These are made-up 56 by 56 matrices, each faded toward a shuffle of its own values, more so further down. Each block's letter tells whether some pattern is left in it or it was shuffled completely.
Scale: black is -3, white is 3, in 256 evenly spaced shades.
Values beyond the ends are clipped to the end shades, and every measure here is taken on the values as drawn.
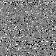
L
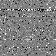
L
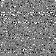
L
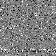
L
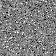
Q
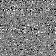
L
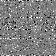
L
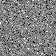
Q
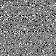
L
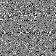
L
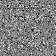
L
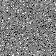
Q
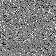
Q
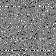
L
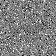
Q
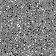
Q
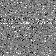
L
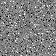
Q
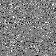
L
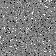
Q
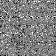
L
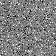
Q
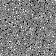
Q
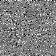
L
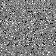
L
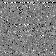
L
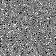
Q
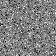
Q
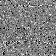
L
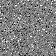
Q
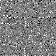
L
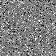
Q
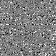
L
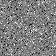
Q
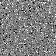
Q
